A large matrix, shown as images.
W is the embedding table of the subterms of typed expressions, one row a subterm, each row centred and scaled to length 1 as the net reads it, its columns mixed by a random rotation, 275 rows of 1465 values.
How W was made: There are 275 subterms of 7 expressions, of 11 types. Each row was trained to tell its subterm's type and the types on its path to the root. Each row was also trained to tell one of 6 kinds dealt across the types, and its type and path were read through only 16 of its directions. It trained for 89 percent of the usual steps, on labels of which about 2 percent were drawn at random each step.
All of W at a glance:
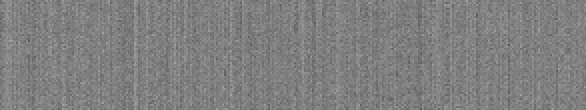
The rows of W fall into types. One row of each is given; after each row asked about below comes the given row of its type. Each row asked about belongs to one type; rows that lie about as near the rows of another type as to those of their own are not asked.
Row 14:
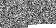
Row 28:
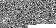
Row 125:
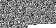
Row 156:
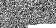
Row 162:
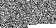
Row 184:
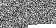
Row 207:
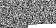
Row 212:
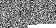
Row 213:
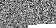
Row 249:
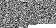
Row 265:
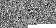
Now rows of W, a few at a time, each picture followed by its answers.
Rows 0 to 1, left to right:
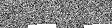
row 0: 213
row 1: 28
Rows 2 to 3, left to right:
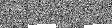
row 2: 265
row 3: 249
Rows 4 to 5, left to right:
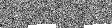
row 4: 14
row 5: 249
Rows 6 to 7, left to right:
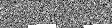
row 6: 184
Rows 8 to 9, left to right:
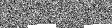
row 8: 156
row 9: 207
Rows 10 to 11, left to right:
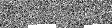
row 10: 156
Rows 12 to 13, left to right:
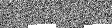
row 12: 265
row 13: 14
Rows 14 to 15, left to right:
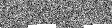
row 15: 265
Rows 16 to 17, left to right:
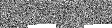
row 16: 156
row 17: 156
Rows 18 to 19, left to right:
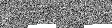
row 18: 14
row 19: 28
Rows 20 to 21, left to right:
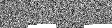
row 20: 14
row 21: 207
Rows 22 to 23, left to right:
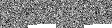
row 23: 156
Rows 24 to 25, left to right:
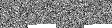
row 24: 212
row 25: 28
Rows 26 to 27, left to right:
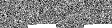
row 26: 156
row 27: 213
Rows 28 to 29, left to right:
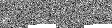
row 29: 265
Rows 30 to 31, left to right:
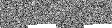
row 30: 207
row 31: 213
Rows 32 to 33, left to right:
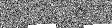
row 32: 212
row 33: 212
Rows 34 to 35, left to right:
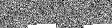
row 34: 156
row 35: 212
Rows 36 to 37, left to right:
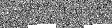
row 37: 212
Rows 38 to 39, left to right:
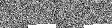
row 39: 156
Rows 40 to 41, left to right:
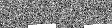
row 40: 207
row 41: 265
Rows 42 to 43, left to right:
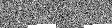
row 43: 249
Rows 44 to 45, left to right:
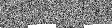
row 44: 14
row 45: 156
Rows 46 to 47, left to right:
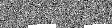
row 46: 213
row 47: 249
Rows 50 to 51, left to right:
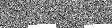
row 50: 14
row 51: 207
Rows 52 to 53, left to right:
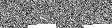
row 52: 14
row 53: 162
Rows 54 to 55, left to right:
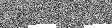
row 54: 28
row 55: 249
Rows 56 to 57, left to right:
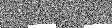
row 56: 207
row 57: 184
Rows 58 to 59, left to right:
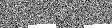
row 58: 249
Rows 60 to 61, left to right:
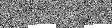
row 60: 162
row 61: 14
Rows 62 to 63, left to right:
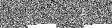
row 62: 212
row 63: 213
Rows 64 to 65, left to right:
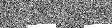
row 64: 156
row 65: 14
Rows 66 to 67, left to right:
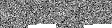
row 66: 14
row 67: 125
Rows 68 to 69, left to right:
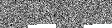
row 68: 184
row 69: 249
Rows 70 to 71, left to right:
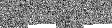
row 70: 162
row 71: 265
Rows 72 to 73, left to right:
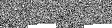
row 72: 265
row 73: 249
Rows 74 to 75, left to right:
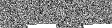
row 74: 125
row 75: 125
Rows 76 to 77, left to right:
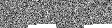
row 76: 213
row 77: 207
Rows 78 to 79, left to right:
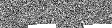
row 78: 213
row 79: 125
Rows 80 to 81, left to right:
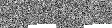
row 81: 249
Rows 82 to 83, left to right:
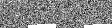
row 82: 212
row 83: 265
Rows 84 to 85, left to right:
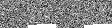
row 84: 213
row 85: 249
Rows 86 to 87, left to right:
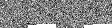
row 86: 28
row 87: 156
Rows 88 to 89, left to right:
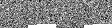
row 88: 184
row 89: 207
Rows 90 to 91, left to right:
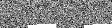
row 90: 207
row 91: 207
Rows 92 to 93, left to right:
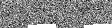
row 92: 28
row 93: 212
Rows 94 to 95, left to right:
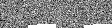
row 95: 212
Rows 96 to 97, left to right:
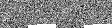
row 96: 162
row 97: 265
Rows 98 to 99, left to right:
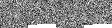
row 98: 184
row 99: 14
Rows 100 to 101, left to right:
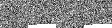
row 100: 213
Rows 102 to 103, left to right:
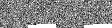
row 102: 28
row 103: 207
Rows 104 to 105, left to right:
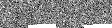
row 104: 207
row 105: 162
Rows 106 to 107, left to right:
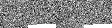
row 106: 162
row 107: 265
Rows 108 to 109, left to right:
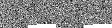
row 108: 162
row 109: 125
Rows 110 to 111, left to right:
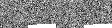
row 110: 265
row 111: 212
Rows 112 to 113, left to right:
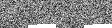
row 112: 184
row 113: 125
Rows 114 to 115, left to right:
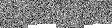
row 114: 184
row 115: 14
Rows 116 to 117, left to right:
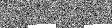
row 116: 207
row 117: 212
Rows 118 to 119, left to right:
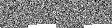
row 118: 14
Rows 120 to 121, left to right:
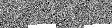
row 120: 265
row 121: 184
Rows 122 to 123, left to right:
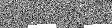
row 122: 184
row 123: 28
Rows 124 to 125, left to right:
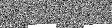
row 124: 249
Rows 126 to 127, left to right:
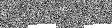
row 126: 213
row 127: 249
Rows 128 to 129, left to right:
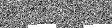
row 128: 156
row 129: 125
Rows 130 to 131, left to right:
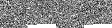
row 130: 125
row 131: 162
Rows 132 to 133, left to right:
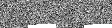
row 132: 28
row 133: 249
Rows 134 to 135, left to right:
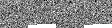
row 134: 125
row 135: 184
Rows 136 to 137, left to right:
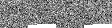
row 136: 125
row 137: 184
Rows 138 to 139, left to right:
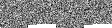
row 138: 14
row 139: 212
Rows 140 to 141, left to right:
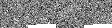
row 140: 162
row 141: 184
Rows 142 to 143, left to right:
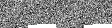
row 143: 14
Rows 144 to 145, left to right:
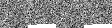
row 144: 125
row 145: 125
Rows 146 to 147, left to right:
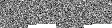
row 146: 249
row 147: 28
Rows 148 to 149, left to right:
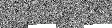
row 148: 207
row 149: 156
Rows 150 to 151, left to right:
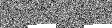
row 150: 212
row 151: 184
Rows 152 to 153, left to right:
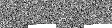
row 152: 207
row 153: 28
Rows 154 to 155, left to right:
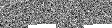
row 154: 162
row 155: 162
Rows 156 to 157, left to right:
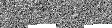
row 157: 162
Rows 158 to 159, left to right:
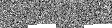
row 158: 212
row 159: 212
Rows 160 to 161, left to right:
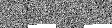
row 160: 265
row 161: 213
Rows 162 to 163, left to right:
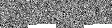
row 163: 156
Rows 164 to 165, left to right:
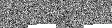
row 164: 28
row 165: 265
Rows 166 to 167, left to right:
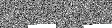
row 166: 212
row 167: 28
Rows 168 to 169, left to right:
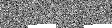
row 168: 207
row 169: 212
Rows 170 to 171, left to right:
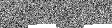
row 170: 184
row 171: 213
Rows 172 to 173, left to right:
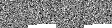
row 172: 213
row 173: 249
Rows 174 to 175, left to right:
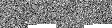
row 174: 207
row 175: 156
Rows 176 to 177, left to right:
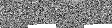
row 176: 207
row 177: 213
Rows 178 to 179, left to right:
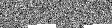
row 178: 156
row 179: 156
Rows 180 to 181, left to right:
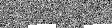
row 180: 14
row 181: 212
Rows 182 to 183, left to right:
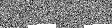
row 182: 162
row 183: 184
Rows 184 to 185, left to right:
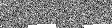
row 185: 162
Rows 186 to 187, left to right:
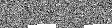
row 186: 265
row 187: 213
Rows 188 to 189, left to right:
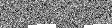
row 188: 212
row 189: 184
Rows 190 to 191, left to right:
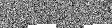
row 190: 28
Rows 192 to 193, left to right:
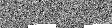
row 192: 207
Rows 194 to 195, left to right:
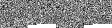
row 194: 212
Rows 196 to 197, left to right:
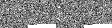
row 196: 265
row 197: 28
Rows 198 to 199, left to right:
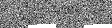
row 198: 184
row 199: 125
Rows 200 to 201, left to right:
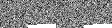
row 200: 162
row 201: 212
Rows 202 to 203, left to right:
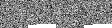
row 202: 249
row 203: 212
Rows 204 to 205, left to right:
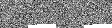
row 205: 28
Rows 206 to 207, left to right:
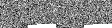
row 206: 212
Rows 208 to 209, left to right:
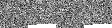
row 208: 249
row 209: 213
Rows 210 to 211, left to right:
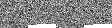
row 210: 265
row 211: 184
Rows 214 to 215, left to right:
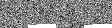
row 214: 156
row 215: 249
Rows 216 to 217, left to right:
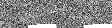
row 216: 125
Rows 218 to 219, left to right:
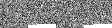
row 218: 265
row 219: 265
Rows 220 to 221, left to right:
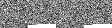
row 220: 125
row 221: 28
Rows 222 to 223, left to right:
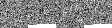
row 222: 156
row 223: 265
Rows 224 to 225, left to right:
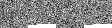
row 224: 265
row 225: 265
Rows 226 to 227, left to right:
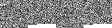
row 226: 212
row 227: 156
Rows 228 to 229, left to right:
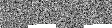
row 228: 207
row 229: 125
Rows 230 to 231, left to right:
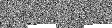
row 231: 162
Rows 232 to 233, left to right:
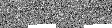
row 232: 265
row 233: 156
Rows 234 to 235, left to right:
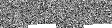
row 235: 156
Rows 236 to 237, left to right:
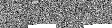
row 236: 207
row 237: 212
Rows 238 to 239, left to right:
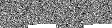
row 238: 162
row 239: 212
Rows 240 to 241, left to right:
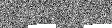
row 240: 213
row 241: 249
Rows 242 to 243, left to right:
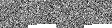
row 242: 156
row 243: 28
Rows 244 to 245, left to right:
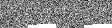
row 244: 184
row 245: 249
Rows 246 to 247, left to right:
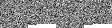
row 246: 249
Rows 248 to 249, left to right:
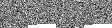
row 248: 184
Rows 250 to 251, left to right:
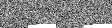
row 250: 14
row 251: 249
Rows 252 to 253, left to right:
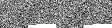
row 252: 28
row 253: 28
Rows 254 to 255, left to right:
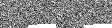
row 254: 184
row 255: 156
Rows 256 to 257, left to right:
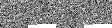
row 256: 162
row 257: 213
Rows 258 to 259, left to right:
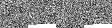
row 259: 14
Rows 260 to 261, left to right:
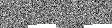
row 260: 28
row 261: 125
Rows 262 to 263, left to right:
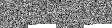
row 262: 28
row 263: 265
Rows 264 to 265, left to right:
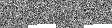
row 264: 184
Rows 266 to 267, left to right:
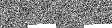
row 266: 212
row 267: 265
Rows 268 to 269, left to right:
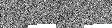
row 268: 212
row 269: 249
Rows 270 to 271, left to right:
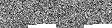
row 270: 28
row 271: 28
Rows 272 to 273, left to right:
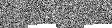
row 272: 265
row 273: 14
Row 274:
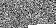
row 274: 28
